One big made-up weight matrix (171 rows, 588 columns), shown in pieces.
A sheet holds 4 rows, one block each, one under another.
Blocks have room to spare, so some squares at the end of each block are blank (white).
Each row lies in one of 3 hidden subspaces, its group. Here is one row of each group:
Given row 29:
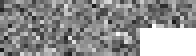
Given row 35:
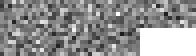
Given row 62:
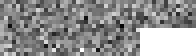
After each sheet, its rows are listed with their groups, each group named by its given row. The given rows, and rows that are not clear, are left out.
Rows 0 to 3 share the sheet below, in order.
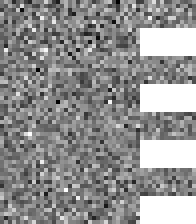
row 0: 35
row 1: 29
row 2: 35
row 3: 62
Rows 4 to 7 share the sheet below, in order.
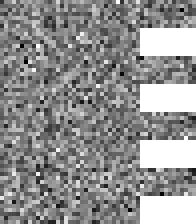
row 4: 35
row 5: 62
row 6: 35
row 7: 29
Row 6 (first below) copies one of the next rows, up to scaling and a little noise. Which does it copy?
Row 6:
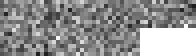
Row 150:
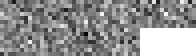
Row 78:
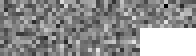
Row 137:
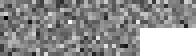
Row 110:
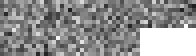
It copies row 110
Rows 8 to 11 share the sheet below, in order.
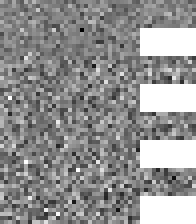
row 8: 29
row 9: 29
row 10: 29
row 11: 62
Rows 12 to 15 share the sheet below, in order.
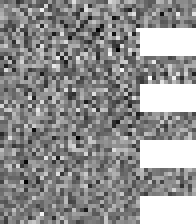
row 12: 62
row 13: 29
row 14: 62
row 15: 62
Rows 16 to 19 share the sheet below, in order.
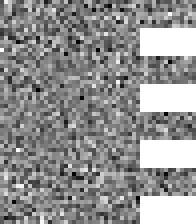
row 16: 29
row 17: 35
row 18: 35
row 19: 29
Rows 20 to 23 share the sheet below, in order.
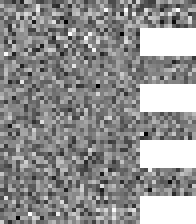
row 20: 62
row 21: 62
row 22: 62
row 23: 29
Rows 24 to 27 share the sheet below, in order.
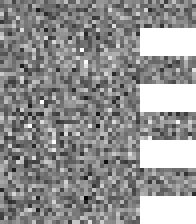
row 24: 35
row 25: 62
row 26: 35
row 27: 35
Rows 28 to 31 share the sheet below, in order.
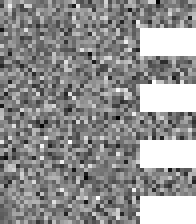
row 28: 29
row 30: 29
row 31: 62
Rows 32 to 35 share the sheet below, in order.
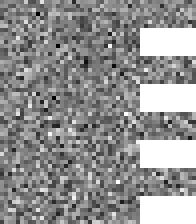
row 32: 29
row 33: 62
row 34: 29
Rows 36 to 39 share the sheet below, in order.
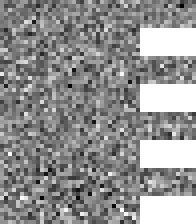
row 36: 35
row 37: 62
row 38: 29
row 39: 29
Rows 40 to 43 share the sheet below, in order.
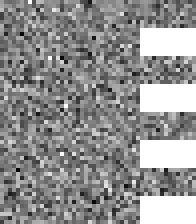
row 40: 35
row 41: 35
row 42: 29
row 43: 62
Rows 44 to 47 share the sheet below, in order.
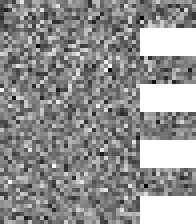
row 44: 29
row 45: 29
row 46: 62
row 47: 29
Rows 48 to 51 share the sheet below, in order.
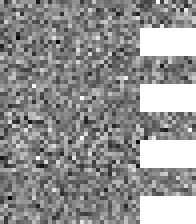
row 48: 35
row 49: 35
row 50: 62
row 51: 29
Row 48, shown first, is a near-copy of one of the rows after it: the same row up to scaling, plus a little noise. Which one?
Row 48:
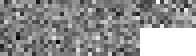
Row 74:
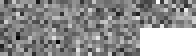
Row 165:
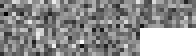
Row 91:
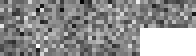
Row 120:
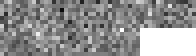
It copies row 74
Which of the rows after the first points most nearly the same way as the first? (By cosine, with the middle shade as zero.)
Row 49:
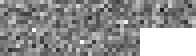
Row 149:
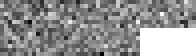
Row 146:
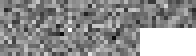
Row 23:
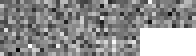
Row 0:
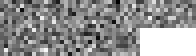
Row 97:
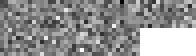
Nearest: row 97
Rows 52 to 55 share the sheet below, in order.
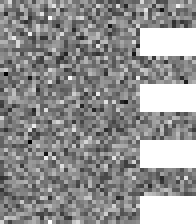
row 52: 35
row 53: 35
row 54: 62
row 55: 29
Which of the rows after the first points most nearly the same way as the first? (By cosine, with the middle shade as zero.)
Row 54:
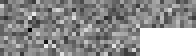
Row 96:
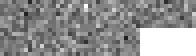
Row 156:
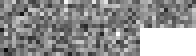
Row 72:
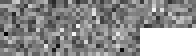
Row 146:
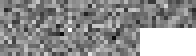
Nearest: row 72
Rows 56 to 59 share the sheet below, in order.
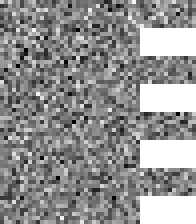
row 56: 29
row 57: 35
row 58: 62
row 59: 29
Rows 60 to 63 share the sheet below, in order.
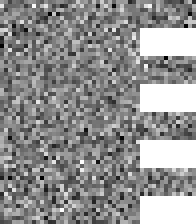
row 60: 29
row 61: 35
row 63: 35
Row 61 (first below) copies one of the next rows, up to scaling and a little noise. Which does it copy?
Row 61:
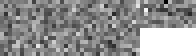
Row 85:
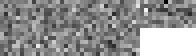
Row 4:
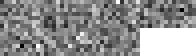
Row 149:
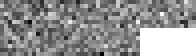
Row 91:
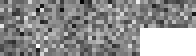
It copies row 85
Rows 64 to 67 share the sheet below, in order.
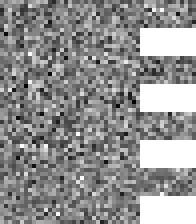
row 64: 62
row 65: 29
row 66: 35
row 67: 62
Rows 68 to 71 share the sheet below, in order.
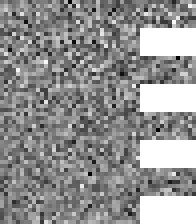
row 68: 29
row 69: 62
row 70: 62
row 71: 29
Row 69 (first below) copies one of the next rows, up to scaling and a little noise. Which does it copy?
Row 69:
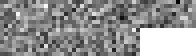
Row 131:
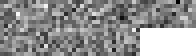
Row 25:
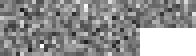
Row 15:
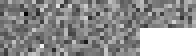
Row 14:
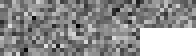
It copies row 131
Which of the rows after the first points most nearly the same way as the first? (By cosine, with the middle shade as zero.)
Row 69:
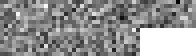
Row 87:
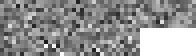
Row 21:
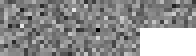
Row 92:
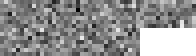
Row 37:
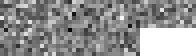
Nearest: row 87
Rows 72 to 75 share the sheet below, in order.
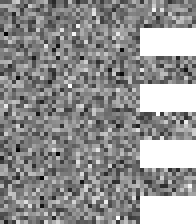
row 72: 62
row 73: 62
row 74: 35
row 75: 62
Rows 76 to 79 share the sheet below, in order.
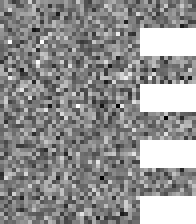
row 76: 35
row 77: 35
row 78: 35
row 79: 29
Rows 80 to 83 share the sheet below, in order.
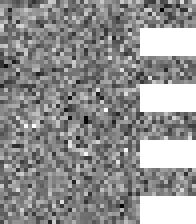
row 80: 62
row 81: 29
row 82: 62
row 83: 62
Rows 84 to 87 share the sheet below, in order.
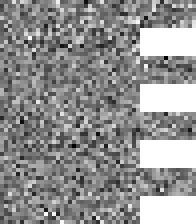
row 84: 35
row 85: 35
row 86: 62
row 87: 62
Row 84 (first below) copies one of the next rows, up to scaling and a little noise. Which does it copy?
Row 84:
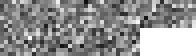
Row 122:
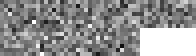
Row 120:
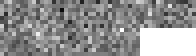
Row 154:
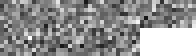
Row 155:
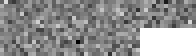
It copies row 154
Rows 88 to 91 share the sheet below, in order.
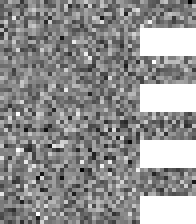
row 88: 29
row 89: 29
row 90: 35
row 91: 35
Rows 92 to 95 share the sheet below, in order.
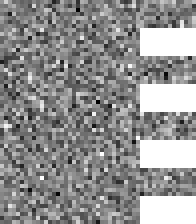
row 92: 29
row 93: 35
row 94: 62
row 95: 35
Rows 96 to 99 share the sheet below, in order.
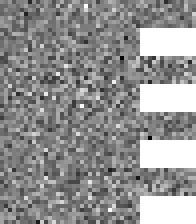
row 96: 62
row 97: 35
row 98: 35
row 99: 29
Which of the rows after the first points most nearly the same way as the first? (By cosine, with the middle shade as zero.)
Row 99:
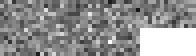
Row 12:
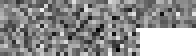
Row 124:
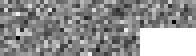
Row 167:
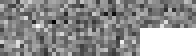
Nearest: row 167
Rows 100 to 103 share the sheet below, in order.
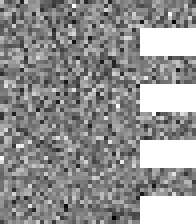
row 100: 62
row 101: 62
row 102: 35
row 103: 29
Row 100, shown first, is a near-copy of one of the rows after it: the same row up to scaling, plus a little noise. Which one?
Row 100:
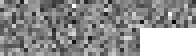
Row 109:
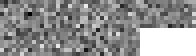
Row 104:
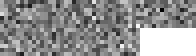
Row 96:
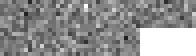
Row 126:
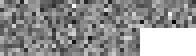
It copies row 126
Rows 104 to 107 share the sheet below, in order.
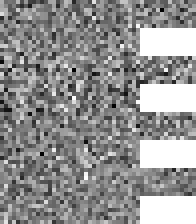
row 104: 62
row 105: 62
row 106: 35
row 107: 62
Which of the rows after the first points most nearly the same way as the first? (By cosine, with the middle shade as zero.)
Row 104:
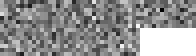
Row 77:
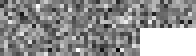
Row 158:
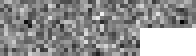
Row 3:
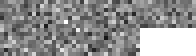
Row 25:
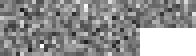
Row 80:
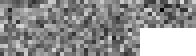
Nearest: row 80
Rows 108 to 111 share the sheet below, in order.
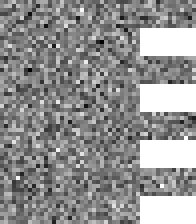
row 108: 62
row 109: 62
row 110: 35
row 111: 62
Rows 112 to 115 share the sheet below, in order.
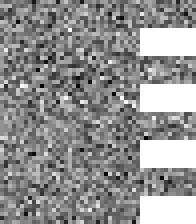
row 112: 62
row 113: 29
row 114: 29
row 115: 35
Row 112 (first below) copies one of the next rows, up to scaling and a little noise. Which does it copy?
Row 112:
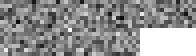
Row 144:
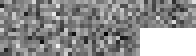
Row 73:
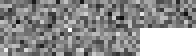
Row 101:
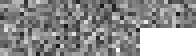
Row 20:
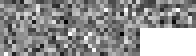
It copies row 73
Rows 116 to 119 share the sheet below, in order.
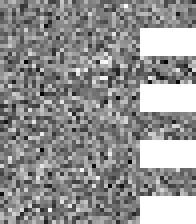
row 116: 62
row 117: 29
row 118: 29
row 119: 35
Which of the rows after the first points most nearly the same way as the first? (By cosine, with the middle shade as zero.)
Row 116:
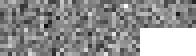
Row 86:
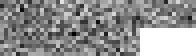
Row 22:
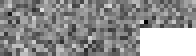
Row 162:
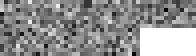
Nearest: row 86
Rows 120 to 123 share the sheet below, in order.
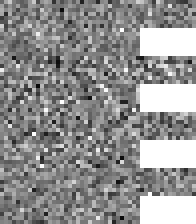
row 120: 35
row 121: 35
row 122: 35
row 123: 35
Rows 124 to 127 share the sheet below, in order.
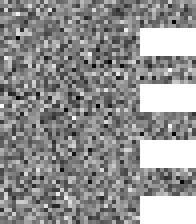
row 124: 35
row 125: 29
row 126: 62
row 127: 35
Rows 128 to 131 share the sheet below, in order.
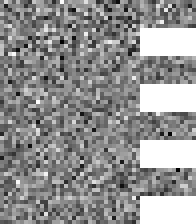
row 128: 35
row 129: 35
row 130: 35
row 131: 62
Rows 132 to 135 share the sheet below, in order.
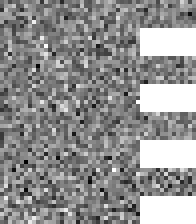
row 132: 35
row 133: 62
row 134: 62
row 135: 35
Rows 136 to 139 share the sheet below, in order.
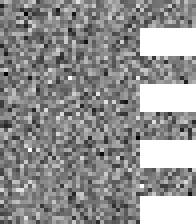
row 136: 62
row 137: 35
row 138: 62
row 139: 62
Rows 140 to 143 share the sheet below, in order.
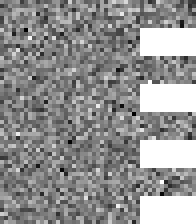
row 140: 29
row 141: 35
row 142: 62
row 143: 35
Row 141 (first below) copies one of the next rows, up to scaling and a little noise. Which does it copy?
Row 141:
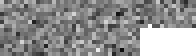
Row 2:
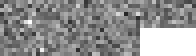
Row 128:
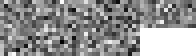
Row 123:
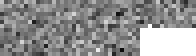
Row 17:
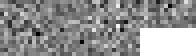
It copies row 123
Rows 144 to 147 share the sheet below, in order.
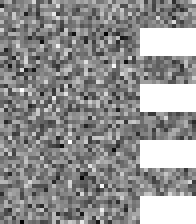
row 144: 62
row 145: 62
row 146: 29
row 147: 62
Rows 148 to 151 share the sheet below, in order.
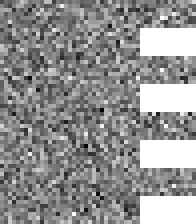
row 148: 29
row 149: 35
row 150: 35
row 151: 29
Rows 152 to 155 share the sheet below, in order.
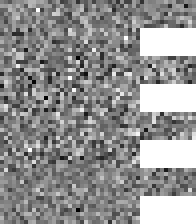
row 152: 62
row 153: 62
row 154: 35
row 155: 35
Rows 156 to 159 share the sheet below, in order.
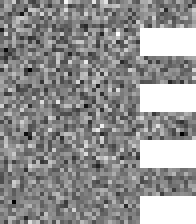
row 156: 29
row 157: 62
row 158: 35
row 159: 29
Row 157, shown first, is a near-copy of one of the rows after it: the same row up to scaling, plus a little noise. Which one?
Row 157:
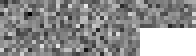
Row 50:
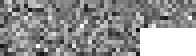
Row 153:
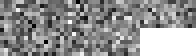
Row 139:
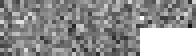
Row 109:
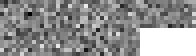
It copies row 109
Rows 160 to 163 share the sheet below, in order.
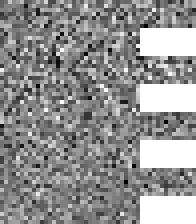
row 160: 62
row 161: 35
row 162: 35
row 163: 35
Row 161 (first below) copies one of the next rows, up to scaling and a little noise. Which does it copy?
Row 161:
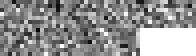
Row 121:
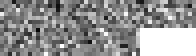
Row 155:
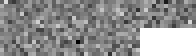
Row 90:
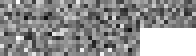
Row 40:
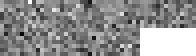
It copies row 121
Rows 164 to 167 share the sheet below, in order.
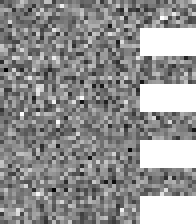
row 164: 29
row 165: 35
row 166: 29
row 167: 35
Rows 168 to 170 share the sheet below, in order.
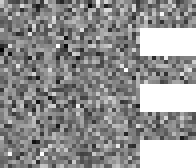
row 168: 35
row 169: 35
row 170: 35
